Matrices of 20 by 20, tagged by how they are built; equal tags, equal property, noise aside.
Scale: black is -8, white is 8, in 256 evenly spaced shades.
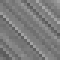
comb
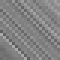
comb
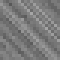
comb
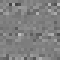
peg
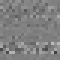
peg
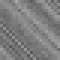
comb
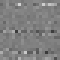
peg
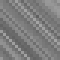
comb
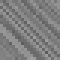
comb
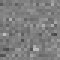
peg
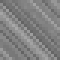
comb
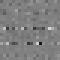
peg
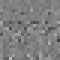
peg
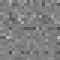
peg
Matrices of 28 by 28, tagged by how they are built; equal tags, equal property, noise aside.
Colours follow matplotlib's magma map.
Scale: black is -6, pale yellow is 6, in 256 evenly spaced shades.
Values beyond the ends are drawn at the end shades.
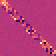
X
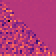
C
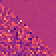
C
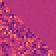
C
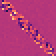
X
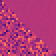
C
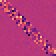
X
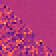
C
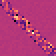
X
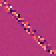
X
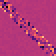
X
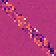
X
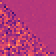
C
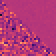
C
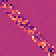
X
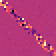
X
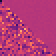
C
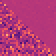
C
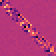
X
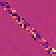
X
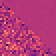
C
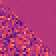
C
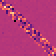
X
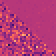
C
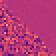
C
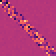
X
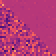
C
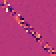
X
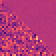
C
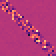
X
